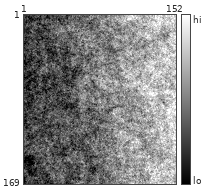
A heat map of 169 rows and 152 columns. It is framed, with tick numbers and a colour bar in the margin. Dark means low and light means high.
Values rise toward the right. The field is mottled with small blotches. No regular stripes run through it. No single row or column stands out from its neighbours.
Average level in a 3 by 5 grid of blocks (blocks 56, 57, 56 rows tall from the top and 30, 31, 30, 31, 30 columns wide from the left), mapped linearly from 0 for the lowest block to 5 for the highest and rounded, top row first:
01245 / 01245 / 01245
